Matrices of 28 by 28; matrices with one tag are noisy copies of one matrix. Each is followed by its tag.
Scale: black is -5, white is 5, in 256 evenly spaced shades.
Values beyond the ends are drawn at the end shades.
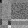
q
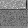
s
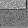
s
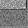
s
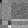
q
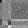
q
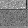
s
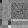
q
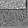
s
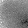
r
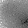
r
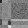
q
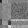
q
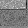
s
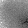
r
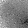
r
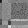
q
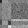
q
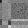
q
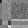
q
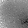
r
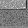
s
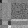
q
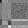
q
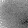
r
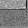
s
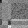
q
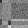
q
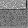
s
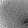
r
